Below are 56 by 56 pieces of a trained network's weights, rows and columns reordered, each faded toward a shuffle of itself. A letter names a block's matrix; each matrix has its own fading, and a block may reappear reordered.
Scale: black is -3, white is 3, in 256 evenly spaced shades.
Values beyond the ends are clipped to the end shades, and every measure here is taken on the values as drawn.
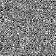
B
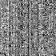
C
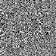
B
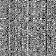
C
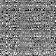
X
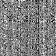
C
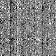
C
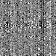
C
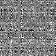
X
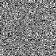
B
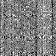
C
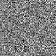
B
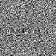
B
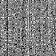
C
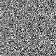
B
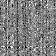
C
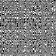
X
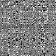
X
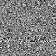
B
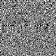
B
